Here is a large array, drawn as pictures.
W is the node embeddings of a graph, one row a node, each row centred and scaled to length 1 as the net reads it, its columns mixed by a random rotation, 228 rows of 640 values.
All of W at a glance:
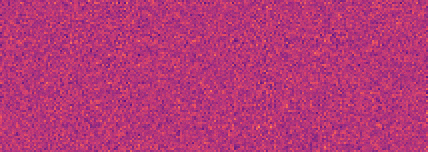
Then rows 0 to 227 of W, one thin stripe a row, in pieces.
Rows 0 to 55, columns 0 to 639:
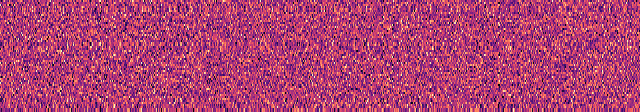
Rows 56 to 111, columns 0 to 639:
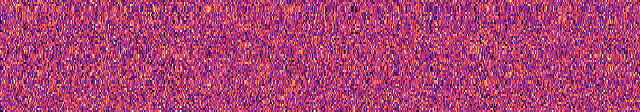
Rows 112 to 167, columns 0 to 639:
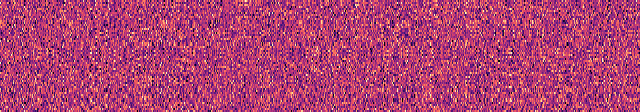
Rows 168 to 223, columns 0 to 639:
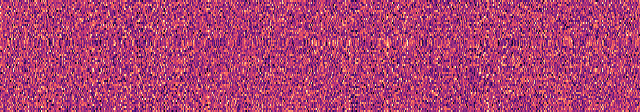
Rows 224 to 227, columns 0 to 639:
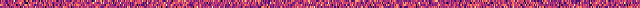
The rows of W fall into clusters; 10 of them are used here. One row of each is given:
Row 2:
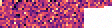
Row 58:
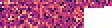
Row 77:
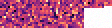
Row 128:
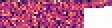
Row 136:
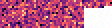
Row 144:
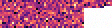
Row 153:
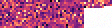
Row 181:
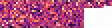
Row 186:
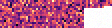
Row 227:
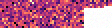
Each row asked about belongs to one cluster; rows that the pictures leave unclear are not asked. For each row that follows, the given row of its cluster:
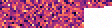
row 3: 181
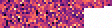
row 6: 77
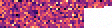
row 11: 2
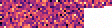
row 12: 153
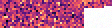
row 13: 77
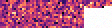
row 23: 136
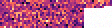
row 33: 153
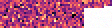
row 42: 77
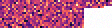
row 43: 181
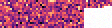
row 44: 186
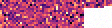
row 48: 227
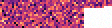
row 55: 227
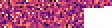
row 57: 153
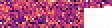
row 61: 186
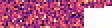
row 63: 77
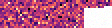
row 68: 58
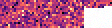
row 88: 136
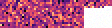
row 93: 136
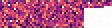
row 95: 181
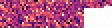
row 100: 186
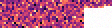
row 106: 227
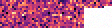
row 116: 136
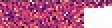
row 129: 227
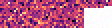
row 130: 58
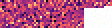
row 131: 128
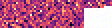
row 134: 181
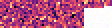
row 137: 77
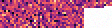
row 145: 128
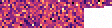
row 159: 181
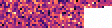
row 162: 136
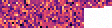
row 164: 181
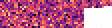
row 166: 128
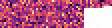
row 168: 186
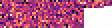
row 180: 153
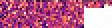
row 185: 136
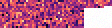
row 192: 153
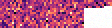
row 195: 144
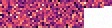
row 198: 153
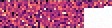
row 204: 128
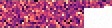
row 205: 186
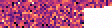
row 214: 227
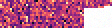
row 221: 186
